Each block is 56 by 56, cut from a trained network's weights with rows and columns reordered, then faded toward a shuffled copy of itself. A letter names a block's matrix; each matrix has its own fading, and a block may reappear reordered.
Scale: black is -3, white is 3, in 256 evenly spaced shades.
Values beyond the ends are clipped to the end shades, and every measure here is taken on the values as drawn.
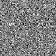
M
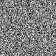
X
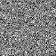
M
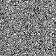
X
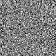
X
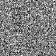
X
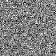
M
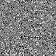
X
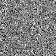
X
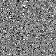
X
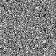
M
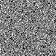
X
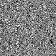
X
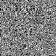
X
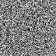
M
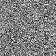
M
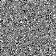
X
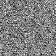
X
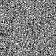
M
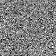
M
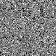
X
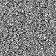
M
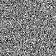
M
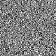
M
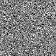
X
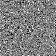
X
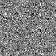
M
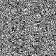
M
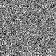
M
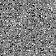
X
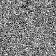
M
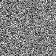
X
